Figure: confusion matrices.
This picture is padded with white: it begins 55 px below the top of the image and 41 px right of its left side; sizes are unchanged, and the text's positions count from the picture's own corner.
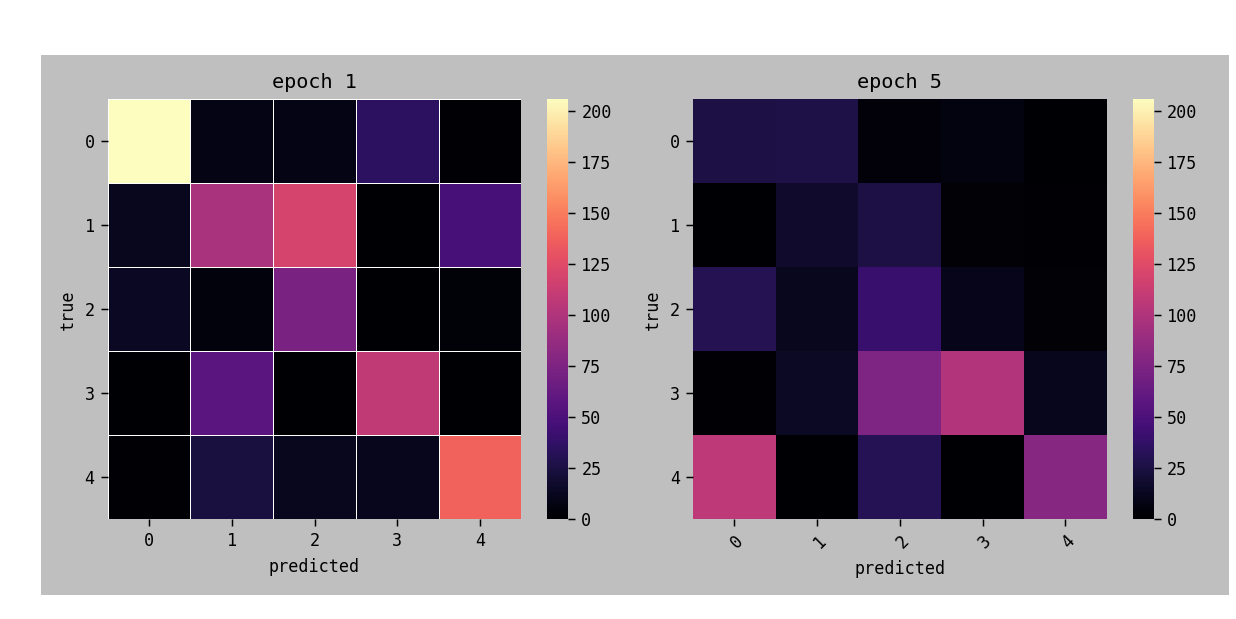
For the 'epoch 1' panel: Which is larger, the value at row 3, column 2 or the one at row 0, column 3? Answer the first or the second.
the second
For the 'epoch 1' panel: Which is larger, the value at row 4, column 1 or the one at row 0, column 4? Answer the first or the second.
the first
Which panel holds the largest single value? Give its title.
epoch 1
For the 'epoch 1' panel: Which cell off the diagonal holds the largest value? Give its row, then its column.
1, 2
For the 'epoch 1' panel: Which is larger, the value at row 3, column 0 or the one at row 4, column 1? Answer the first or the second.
the second
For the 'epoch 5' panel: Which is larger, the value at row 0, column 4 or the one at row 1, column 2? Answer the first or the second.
the second
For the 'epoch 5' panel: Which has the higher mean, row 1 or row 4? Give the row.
4
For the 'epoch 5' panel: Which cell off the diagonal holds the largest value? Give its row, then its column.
4, 0
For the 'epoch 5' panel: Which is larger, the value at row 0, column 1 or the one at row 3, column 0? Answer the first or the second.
the first
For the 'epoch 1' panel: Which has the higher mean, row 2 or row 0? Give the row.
0
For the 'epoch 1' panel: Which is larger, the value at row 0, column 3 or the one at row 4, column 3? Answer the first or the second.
the first
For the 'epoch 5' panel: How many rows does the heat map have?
5
